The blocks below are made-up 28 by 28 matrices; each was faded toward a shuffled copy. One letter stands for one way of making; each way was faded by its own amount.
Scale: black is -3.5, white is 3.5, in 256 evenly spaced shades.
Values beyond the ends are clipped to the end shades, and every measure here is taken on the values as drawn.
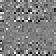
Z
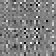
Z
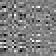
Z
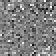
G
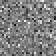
G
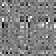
Z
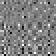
Z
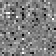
G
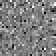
G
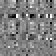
Z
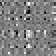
Z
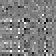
Z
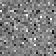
G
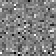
G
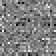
G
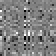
Z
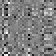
Z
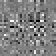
Z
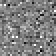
G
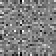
G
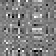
Z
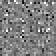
G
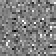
G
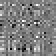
Z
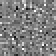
G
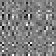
Z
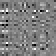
Z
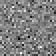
G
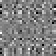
Z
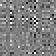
Z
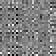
Z
